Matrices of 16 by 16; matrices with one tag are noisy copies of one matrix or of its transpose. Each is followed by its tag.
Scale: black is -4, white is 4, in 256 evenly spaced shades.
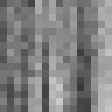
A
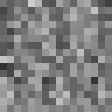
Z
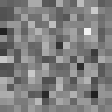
Z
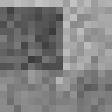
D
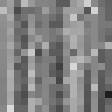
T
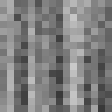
T
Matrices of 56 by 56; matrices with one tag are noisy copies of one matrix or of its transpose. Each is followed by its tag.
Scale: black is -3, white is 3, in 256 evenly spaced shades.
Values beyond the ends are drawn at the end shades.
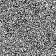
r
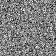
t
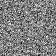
t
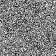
r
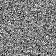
t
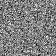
t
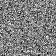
t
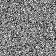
t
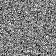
t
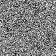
r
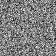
t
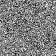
r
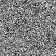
r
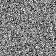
t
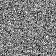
t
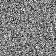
t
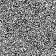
r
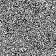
r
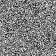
r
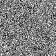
r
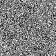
r
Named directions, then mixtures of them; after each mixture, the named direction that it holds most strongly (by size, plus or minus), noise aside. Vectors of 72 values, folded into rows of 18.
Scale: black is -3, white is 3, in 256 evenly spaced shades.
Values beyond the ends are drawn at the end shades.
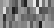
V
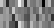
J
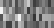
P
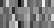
J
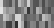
P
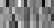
J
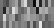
V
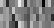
J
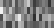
P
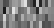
V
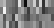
V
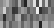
V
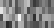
P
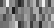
J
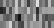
P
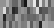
V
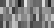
J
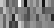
J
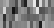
V
